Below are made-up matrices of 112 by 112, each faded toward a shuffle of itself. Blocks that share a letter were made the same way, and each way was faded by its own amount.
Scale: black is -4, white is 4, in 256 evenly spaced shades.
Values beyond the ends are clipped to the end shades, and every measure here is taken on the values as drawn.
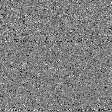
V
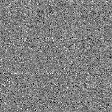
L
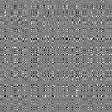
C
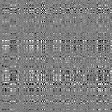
C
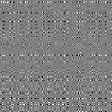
C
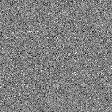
L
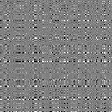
C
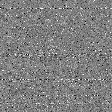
V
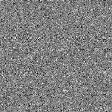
L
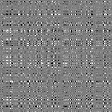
C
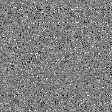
V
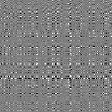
C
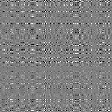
C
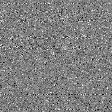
V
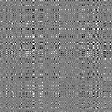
C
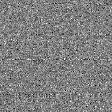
L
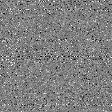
V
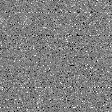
V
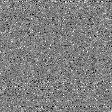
V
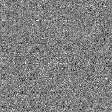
L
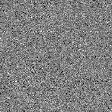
L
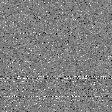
V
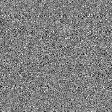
L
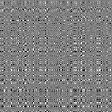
C
